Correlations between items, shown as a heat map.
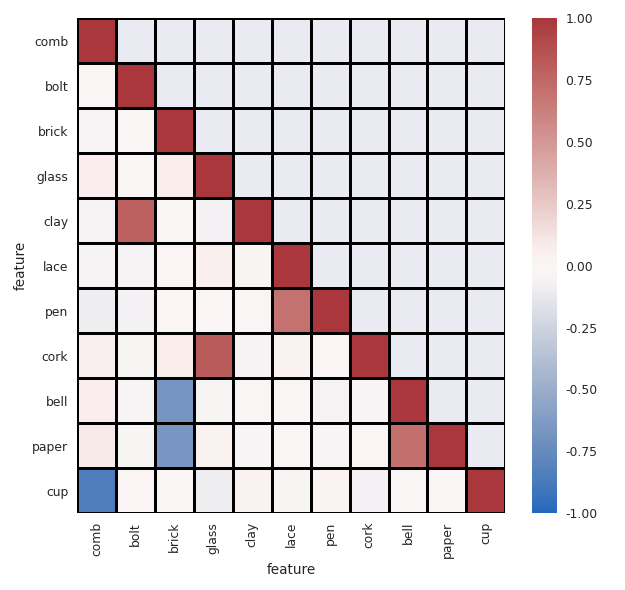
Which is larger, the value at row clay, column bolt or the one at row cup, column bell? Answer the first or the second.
the first
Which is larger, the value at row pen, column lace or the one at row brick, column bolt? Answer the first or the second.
the first
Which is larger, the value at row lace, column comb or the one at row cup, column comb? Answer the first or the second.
the first
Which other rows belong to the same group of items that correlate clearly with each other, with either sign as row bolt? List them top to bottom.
clay
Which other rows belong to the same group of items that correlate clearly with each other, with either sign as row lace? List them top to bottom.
pen
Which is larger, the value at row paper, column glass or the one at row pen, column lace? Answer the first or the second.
the second
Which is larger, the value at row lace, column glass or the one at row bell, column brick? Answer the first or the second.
the first
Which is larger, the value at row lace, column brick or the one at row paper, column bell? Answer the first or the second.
the second
